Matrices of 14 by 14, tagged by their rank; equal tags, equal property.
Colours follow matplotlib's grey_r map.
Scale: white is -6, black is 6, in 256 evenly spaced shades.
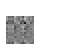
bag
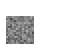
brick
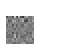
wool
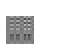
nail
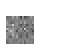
wool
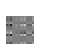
nail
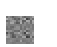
wool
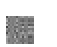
bag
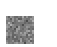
brick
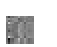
bag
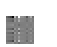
nail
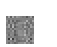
wool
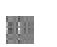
nail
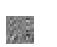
wool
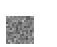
brick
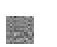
wool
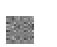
bag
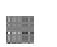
nail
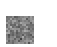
brick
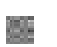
nail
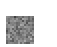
brick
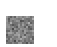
brick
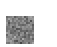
brick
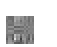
bag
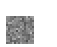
brick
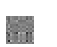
bag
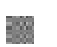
nail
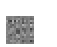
wool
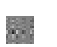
bag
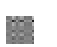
nail
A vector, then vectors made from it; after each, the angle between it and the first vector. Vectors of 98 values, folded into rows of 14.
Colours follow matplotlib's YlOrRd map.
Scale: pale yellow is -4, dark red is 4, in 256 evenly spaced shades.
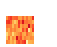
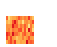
nearly opposite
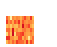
orthogonal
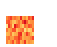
partly aligned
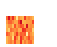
orthogonal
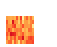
partly opposed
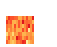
nearly parallel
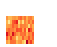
nearly opposite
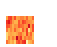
nearly parallel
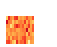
partly aligned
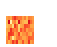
orthogonal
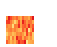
nearly parallel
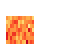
nearly opposite
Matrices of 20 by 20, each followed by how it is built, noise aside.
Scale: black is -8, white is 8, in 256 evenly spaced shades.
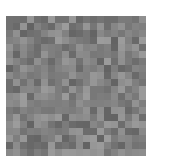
noise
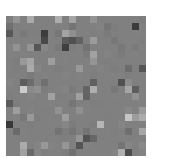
sparse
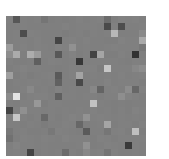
sparse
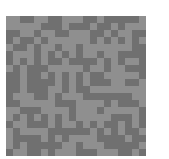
noise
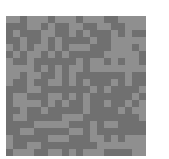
noise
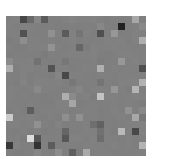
sparse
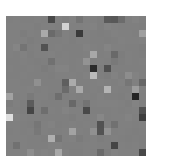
sparse
